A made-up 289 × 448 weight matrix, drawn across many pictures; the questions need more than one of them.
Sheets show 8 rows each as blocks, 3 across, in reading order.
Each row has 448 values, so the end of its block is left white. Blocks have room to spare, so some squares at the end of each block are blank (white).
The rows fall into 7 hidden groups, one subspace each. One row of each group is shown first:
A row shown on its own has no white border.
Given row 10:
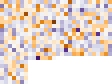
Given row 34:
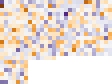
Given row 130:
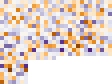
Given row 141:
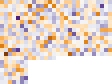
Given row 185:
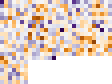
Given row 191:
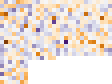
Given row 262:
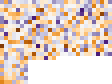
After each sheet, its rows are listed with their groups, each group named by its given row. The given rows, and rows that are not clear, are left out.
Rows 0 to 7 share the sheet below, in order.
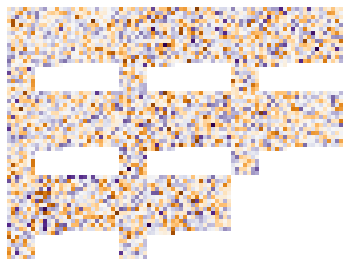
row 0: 191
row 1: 141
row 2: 141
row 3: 191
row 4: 10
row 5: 141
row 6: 185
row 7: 185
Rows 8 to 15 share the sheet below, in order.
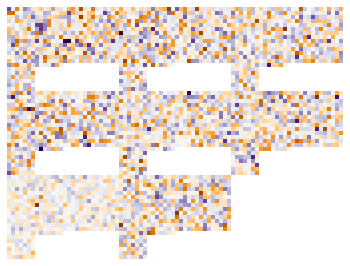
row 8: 185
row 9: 141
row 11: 130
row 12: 262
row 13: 130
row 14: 141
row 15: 130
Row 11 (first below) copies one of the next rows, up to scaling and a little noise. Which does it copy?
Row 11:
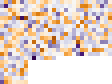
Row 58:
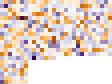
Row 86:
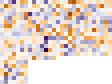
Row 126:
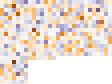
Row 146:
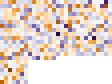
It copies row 58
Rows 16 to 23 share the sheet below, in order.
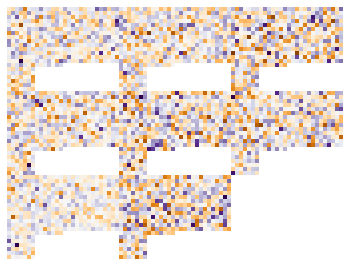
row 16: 191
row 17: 185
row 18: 262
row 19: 130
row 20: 10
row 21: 10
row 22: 191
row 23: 10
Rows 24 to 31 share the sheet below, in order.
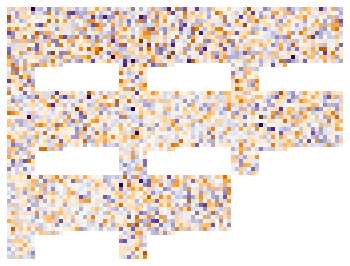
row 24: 262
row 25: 141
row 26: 191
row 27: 185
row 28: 191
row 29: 185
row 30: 141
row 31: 34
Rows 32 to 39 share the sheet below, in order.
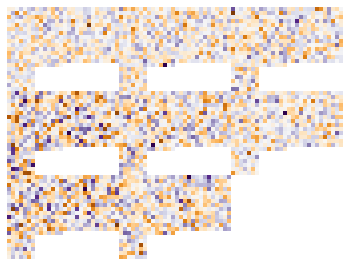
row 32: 130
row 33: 185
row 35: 262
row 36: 130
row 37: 10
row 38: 34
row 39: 262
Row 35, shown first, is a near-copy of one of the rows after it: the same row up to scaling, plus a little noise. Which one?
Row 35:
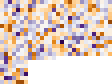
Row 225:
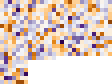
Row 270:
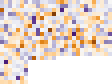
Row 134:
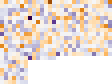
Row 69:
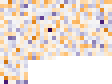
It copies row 225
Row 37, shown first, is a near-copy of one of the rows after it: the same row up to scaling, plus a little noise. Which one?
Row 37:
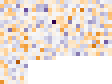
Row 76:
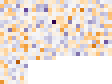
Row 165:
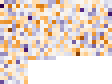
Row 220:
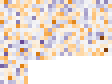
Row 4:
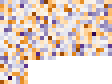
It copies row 76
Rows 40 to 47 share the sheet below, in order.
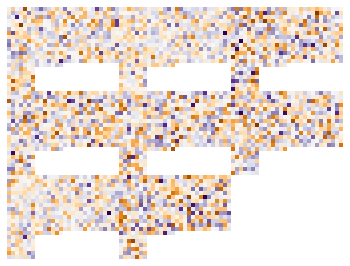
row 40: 191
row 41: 262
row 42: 130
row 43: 262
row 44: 185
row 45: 10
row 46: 10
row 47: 262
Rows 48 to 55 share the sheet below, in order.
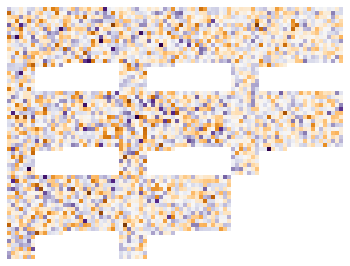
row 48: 10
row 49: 185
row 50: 141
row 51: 262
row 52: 10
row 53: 10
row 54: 130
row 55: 130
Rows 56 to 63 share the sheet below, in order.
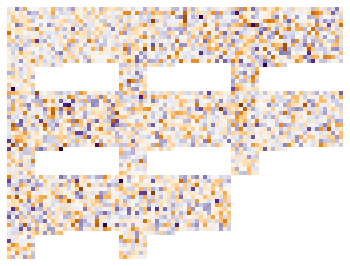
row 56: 34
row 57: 10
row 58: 130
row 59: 34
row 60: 34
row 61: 262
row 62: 34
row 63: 185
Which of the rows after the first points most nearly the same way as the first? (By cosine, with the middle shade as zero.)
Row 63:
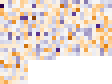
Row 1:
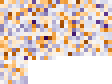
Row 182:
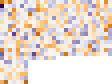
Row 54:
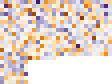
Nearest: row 182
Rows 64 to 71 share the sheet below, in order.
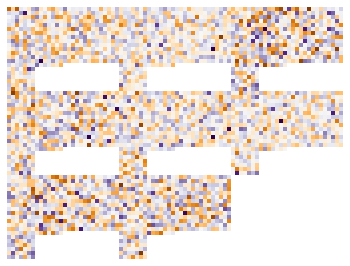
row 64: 34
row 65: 185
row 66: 141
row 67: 10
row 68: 191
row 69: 262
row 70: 141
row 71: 262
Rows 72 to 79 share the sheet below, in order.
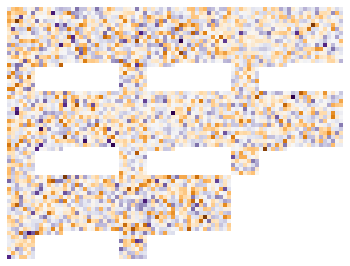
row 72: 262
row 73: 185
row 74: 130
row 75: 10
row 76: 10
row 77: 262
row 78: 10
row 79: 141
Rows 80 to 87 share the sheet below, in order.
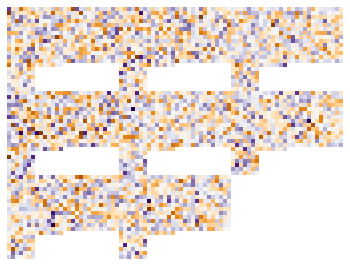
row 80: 34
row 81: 34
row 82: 185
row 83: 262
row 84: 191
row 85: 185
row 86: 130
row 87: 185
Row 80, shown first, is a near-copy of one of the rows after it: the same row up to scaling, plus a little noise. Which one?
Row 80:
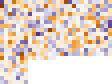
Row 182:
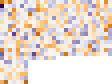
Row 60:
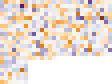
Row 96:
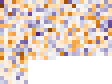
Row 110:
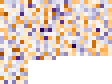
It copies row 96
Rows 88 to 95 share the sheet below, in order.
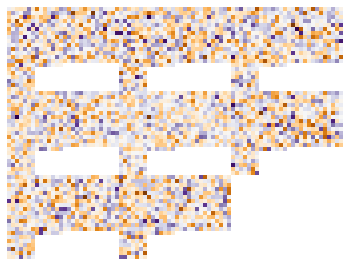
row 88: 141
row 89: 262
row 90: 34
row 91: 130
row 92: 185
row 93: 262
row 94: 262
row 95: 34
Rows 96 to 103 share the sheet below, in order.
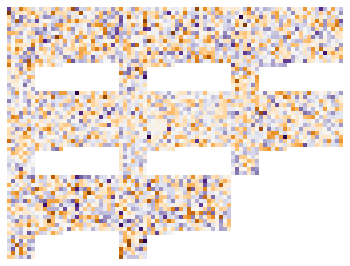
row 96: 34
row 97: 185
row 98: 191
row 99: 10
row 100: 141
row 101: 141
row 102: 130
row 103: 130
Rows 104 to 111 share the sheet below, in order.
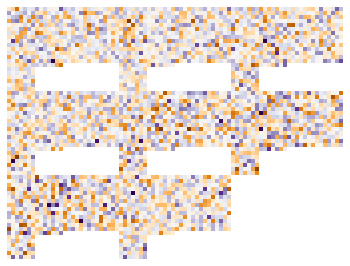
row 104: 34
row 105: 262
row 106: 10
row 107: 185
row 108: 185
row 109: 141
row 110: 34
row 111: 191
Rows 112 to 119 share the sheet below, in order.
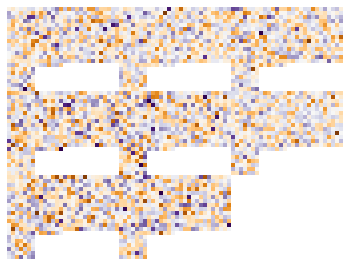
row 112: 10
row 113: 185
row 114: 34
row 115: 34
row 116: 130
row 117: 262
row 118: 141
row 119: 34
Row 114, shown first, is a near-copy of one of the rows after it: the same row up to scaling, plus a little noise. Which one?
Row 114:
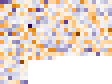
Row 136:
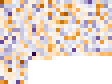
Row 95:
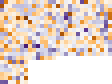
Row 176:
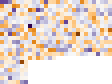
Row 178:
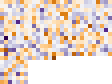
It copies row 176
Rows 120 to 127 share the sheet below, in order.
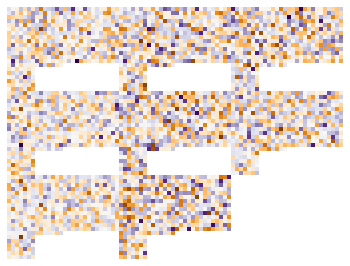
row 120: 141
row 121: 141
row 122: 185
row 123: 191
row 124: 262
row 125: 10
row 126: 130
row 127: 262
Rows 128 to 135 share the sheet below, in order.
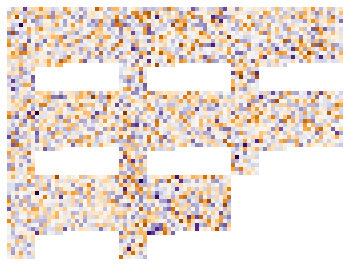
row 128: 191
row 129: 34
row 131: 141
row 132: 262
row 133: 141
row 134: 262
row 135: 10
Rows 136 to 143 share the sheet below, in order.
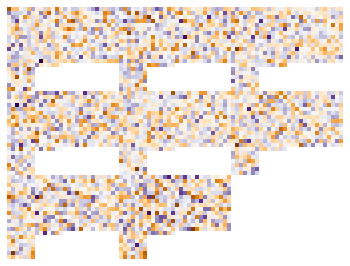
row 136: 34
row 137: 130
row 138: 191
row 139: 141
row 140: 185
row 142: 141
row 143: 141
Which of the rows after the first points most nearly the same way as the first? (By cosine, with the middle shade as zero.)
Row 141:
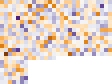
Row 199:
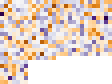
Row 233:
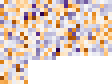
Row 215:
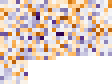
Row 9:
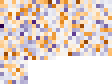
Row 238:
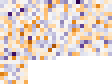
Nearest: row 9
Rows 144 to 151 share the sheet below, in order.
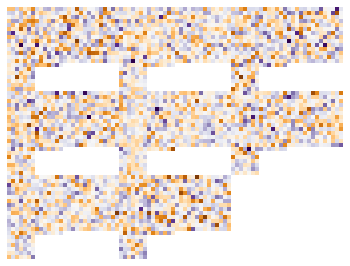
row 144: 185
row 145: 141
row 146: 130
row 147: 141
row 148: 185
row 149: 185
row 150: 185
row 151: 141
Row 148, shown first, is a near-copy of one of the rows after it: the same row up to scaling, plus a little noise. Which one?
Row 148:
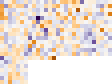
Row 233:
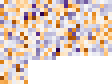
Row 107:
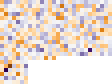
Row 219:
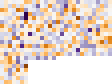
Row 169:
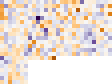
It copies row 169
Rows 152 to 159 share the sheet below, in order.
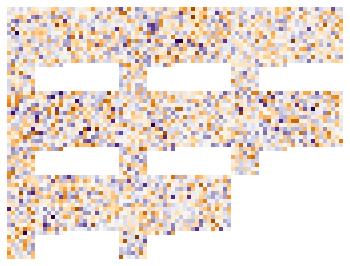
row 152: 262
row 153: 185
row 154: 262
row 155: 262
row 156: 10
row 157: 130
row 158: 185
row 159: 10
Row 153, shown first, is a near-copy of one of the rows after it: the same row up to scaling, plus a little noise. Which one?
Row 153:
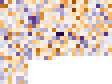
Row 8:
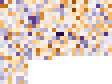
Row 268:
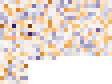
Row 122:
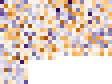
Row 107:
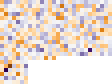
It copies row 8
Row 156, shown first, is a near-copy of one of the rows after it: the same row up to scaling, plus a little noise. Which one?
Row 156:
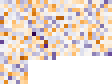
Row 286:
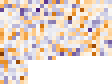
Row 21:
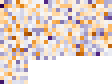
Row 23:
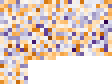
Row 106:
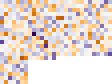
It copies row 106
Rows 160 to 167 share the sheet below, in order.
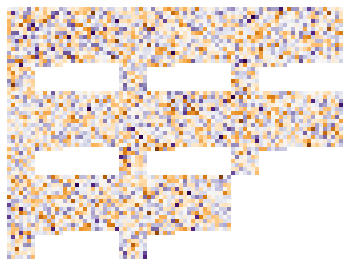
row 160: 141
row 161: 141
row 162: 141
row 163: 130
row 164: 262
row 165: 10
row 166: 10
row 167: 141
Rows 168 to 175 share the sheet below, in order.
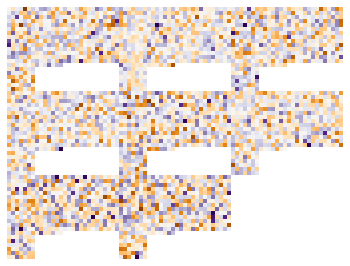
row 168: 191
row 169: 185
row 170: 191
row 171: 34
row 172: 130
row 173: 262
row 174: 141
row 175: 191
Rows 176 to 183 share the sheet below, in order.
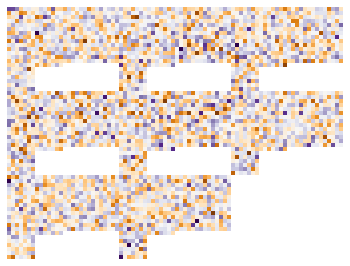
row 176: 34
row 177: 130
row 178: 34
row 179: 185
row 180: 10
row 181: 10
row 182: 34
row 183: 130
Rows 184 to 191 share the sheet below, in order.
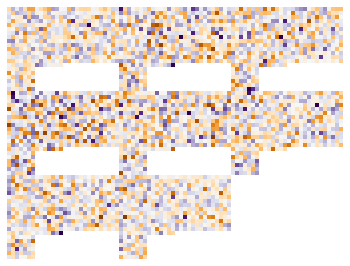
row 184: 130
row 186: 262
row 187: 185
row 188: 10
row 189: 191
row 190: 185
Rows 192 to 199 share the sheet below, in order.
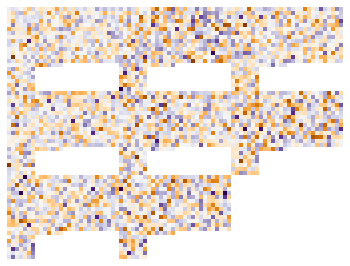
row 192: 10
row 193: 10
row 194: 191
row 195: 130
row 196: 185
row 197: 185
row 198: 191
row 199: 10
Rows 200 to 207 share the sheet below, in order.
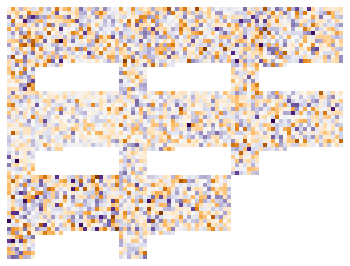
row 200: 10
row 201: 141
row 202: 141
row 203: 191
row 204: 185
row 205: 34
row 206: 262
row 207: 185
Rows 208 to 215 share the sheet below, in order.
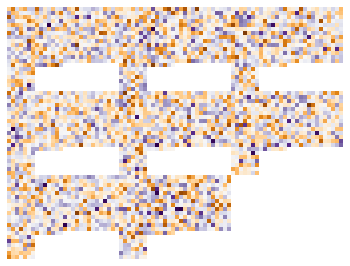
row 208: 10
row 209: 141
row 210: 185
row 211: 34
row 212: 34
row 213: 34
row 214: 185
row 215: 185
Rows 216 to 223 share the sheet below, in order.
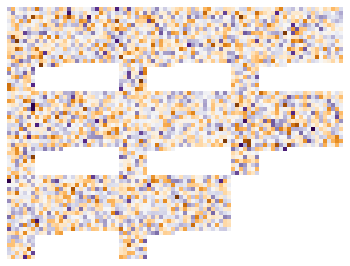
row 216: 262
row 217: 130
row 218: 185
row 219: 185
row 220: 10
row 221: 34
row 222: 34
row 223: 130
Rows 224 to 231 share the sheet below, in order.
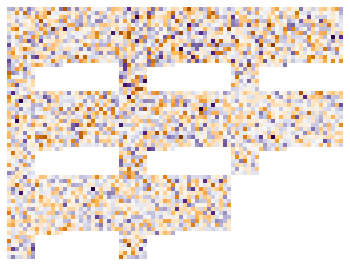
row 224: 10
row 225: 262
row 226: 185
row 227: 34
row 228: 130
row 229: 262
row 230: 191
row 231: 130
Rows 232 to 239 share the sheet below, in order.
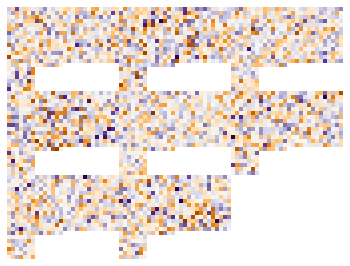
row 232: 130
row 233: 185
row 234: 10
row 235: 10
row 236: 141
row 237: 262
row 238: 141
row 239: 262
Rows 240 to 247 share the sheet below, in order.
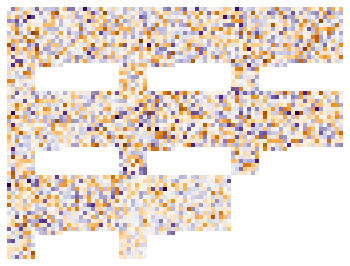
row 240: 141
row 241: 141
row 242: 34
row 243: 262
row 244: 141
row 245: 34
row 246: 34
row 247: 185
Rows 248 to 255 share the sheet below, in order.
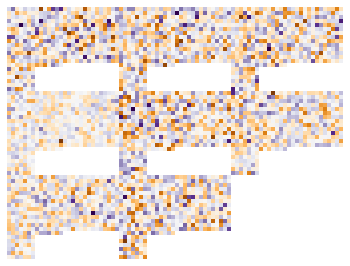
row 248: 34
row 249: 185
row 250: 185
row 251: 10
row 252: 191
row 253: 34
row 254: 130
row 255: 262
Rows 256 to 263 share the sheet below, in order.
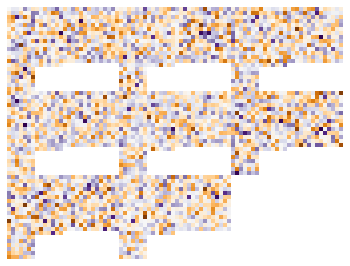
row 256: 185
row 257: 34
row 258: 34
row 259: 185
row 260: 130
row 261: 262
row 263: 10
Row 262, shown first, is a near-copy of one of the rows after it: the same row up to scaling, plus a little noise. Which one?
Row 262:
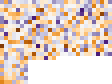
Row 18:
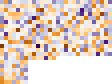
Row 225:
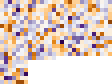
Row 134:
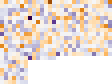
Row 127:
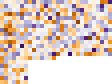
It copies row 18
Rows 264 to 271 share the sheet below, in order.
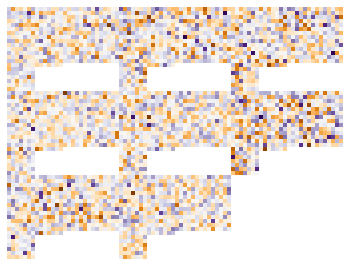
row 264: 34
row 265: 130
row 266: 262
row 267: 10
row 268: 185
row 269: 262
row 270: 262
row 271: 191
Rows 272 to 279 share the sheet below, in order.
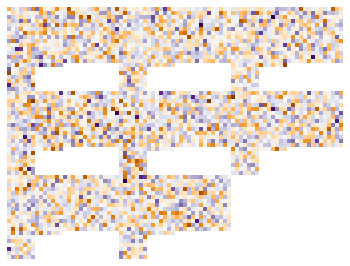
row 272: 262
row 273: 130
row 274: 262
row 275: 10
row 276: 262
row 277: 34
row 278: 141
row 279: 130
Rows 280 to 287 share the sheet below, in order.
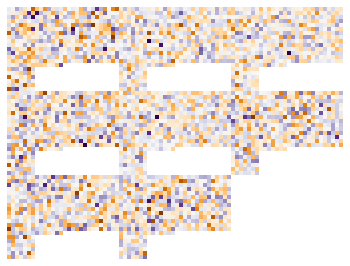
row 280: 34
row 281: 185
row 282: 141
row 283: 262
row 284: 141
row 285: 185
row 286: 10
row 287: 185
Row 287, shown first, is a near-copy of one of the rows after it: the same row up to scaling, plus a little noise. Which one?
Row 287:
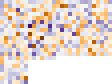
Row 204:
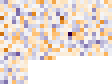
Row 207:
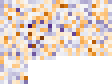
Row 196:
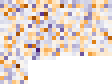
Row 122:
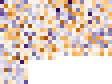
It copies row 207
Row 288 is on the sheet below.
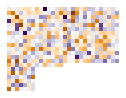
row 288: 10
